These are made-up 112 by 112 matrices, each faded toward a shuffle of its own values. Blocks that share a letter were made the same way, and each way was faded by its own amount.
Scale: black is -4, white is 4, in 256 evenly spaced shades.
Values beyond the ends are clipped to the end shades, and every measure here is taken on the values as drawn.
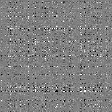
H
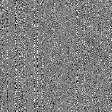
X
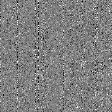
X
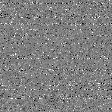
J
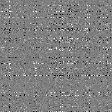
H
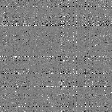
H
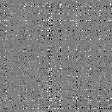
H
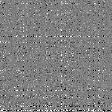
H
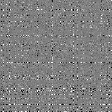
H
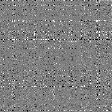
H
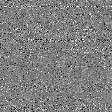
J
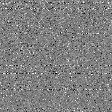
J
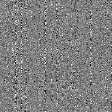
X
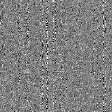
X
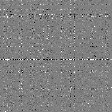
H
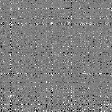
H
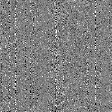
X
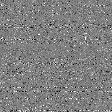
J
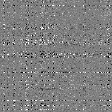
H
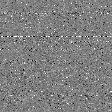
J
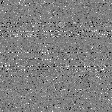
J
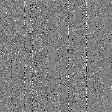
X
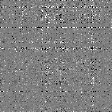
H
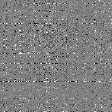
H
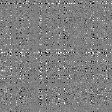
H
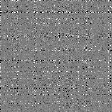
H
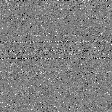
J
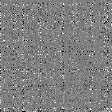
H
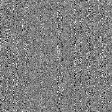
X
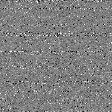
J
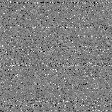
J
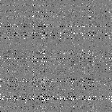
H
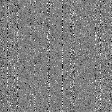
X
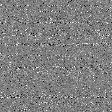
J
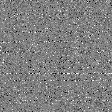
J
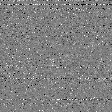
J
